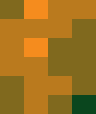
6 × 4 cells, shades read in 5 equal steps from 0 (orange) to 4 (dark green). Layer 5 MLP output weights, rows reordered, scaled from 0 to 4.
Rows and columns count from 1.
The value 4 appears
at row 6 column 4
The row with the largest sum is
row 6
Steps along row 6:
down up up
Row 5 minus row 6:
0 0 -1 -2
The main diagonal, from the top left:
2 1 2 2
